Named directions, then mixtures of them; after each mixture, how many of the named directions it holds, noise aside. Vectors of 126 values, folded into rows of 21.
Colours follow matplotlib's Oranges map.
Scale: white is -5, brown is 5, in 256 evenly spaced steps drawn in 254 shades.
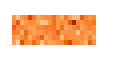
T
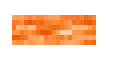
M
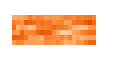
one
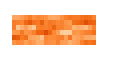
one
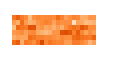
two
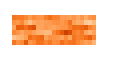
one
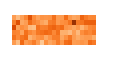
two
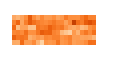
two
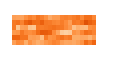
one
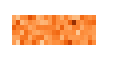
one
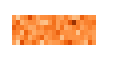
one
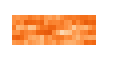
one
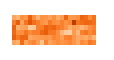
two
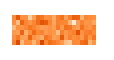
one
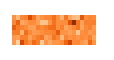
one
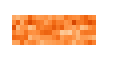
two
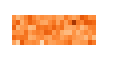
two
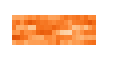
one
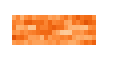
one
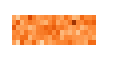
two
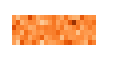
one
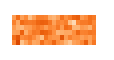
two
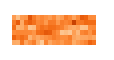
two
